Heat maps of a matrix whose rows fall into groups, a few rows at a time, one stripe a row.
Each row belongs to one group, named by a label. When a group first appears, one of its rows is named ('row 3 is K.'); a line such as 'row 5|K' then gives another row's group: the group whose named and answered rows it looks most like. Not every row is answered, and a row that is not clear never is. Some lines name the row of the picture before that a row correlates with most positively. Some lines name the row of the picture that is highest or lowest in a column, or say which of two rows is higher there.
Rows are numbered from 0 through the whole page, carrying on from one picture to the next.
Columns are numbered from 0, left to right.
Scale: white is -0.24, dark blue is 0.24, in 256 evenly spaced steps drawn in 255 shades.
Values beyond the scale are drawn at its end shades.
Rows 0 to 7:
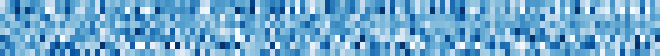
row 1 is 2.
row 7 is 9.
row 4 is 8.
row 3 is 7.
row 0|2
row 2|8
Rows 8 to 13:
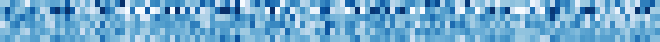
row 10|2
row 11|2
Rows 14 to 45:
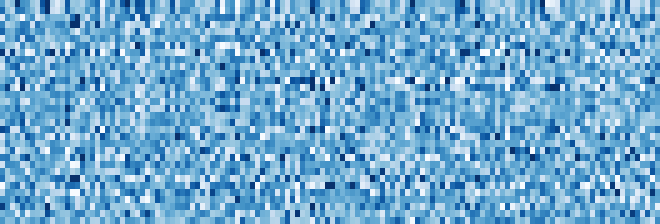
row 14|8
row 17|9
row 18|2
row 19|2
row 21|9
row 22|2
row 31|2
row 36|7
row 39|9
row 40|2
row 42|2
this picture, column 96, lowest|21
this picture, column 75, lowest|16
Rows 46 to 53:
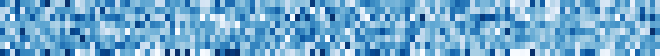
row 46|8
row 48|9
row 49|8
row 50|9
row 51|7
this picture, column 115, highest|47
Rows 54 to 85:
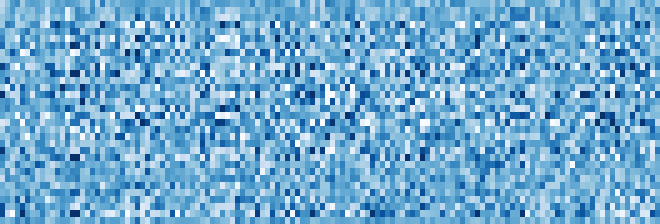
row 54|2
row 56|8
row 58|9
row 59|8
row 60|9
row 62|8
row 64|9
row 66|7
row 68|7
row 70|8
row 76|9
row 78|9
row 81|9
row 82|2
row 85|2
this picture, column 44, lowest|59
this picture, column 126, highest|63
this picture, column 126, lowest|82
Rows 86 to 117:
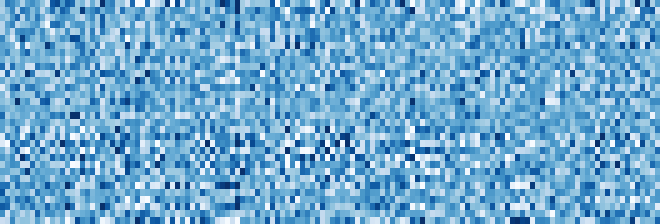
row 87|7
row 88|2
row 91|9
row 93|7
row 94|8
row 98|2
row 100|8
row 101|8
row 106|7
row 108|7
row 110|7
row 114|2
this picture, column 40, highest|117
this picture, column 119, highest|106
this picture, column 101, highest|115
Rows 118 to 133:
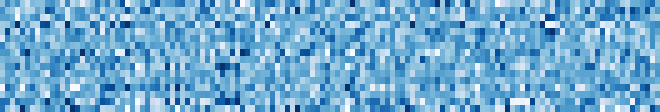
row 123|2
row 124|8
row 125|7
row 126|9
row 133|9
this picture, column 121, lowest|122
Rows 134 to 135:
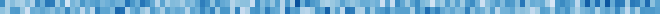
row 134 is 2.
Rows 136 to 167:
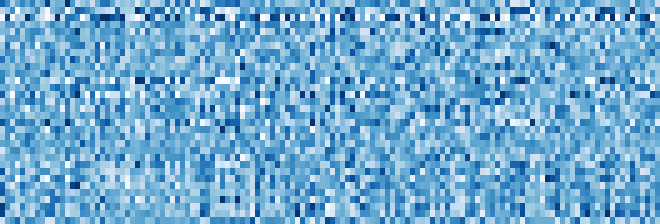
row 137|8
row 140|9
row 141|2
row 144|9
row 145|7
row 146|8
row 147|8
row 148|9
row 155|9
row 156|7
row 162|9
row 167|2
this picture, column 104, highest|147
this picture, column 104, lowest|167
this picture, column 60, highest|149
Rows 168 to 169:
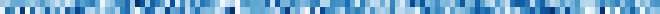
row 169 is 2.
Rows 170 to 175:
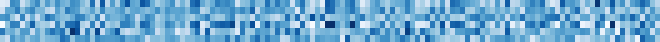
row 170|2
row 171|2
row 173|2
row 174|9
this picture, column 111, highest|172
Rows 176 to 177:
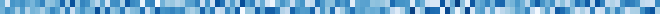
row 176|7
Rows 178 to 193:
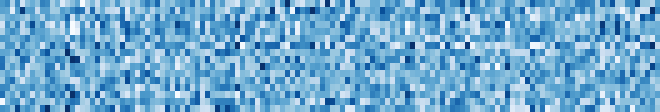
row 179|9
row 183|7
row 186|9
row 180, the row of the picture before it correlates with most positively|177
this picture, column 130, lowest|183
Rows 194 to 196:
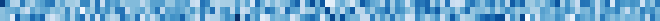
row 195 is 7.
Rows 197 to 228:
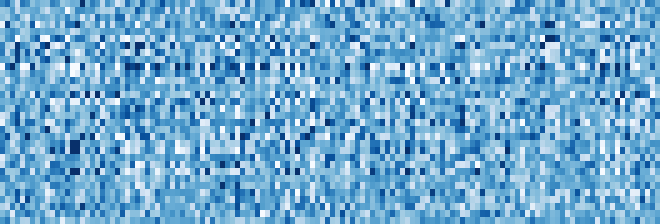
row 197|7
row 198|8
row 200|2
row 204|2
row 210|9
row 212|8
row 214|2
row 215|8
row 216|7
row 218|9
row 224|2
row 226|7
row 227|9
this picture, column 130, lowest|210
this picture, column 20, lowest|203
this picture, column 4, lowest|206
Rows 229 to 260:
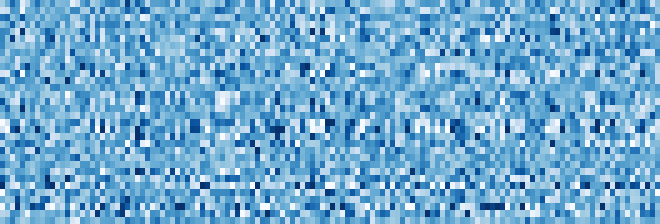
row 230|2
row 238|7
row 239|2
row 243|8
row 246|2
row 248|8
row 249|2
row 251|9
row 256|2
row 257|8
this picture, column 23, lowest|238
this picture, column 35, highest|258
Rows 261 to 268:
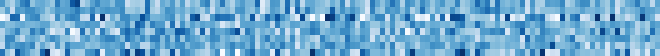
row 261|9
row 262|9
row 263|2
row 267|2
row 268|8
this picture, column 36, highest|265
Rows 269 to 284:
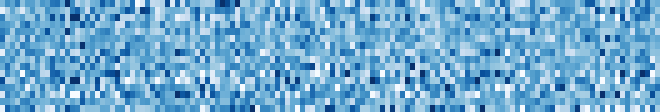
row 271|9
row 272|7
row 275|7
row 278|7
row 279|9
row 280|9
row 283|7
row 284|2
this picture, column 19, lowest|282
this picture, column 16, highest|275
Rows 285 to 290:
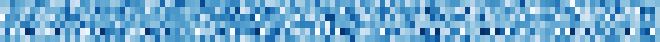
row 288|7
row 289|9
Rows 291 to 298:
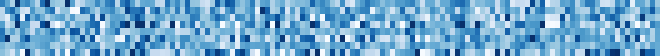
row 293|2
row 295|9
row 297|8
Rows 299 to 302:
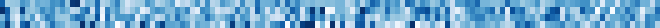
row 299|9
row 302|7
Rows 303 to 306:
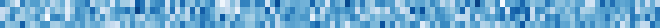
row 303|8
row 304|8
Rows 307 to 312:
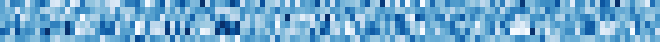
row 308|8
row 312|8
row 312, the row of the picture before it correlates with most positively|304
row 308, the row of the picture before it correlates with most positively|303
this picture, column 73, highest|307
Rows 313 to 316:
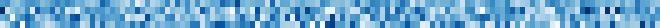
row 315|9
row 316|2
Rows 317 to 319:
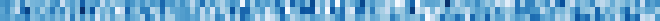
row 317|7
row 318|7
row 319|7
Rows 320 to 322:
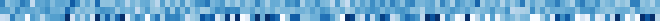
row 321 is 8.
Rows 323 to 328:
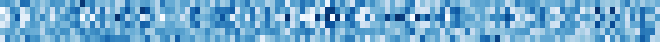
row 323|7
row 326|2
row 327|7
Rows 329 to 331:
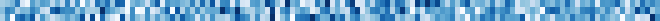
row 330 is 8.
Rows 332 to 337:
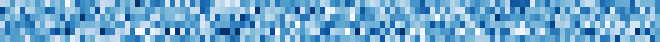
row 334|7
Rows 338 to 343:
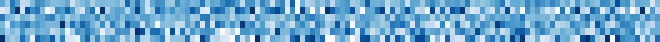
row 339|2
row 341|7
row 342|8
